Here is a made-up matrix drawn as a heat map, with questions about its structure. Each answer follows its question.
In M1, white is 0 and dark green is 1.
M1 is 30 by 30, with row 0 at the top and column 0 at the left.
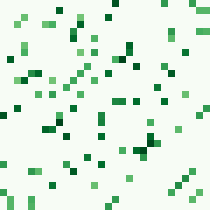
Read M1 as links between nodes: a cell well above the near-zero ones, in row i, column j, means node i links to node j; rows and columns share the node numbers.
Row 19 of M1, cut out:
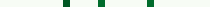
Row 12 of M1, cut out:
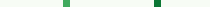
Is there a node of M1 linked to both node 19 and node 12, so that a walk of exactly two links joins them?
yes
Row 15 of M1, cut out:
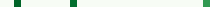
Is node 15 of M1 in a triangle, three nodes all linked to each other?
no
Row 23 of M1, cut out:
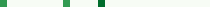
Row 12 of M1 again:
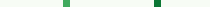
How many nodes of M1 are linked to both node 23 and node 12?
1
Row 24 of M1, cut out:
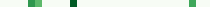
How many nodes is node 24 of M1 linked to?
4
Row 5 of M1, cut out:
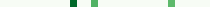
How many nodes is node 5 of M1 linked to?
3
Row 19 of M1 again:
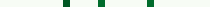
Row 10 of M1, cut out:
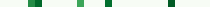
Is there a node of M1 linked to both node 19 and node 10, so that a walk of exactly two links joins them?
no
